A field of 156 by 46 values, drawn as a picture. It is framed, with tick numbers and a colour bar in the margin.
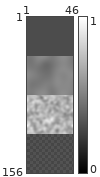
It is made of 4 by 1 panels. Panel 1,1: low, flat. Panel 2,1: middling, smooth, faint in contrast. Panel 3,1: high, blotchy. Panel 4,1: low, checkered, faint in contrast.
